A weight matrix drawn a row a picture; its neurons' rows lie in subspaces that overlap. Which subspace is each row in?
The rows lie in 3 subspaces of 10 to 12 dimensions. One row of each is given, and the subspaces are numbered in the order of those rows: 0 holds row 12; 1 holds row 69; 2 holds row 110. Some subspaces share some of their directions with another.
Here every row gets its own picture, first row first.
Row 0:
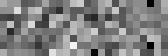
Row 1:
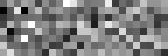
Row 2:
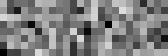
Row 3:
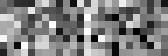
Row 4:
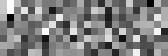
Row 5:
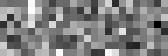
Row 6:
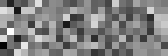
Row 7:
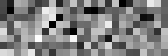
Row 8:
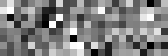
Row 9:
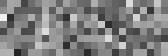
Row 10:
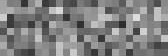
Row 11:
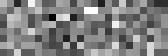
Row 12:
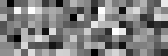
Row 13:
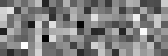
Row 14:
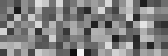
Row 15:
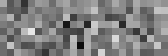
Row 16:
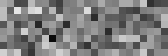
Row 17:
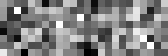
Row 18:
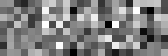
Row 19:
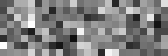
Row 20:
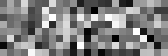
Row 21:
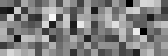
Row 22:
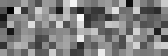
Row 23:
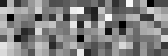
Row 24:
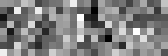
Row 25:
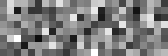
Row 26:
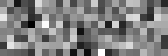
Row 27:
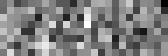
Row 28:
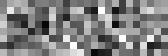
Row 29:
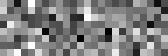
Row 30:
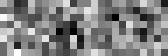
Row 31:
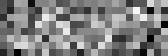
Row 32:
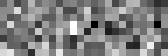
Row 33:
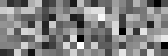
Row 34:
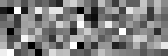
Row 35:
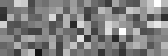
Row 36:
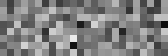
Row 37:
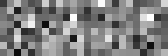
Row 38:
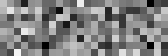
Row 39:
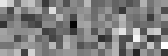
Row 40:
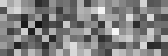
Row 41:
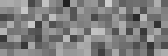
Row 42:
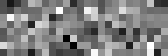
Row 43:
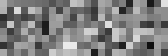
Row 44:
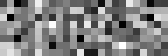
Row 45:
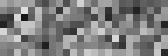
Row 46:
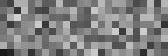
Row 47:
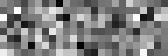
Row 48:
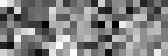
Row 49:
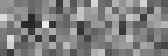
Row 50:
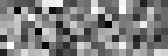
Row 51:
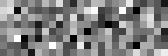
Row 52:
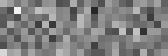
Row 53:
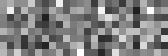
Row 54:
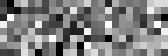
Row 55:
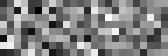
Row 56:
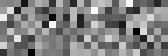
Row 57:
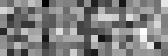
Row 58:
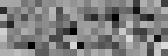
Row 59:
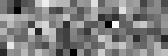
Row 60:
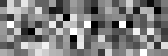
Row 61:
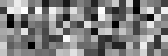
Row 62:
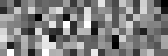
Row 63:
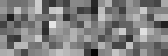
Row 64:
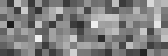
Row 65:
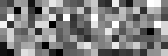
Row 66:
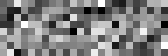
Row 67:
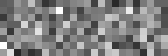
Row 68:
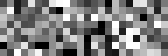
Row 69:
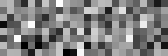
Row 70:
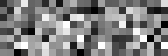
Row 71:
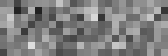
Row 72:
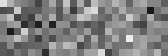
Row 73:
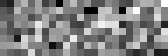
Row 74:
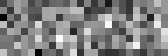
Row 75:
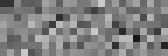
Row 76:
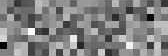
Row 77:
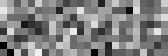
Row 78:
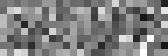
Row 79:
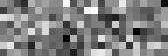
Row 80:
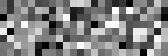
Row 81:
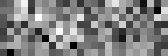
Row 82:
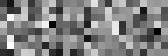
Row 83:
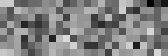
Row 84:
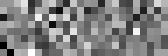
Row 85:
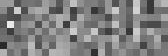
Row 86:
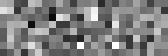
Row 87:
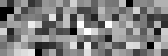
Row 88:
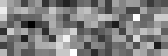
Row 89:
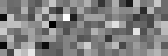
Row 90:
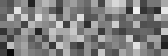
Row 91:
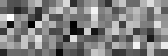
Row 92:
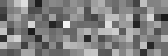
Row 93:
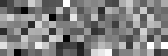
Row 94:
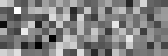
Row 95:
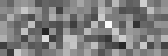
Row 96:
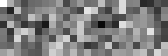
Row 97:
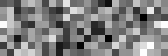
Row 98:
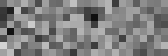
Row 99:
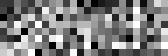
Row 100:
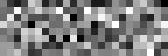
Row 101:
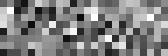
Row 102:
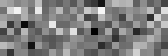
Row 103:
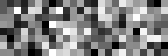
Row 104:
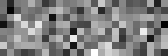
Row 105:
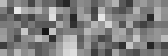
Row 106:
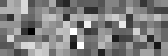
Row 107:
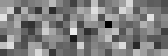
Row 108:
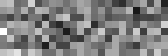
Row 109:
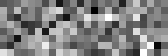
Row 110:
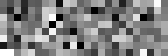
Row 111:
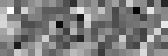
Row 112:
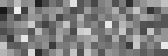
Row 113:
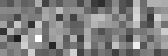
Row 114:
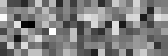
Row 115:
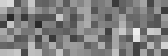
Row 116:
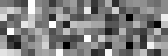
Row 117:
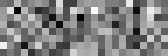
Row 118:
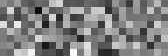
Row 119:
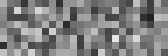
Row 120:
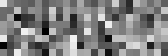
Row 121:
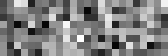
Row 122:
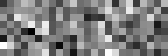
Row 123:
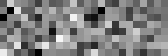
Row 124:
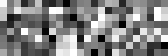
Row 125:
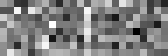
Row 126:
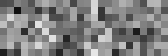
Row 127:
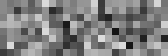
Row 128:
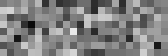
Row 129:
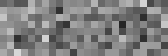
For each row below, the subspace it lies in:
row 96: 0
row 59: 0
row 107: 0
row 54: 1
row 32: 2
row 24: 1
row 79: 2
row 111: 1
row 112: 0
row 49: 0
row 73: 0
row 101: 2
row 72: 0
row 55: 0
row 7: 2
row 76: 0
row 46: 2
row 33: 2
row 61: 2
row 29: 2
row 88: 0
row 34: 2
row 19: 0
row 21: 1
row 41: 1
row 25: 0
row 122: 0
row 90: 2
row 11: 2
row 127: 1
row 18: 1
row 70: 1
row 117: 1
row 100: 2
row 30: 2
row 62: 1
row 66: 2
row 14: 0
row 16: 0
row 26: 0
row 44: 0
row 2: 0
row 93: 1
